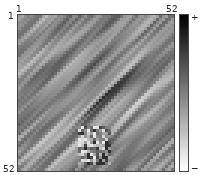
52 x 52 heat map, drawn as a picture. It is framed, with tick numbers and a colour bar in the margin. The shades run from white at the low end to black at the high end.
Slope: none. Roughest part: bottom middle. Odd patch: rougher, in the bottom middle. Grain: diagonal, up to the right.
